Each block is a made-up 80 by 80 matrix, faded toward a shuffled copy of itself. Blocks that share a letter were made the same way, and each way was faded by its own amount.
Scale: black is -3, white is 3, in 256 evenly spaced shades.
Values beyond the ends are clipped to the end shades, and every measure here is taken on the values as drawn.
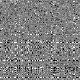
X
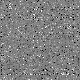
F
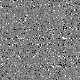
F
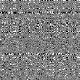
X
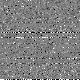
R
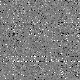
F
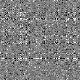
X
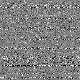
R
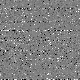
F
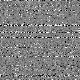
R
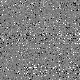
F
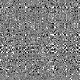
X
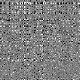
X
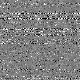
R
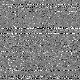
R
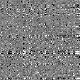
X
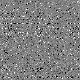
F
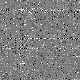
F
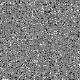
F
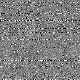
R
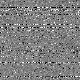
R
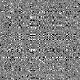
X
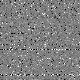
F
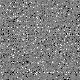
F
